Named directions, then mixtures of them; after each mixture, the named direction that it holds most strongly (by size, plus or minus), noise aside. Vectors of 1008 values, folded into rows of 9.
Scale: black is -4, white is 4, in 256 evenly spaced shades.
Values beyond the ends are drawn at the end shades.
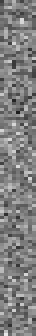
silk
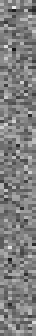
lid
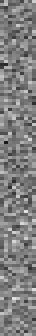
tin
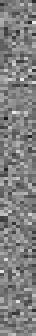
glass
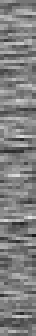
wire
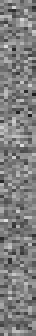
lid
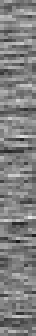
wire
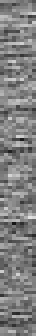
wire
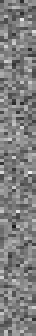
silk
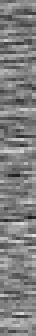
wire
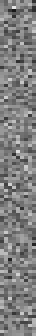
lid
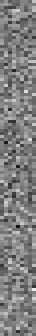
tin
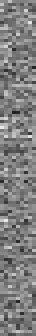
glass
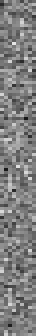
silk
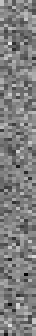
silk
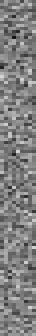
tin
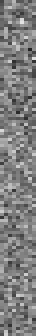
silk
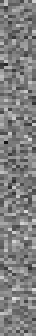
tin
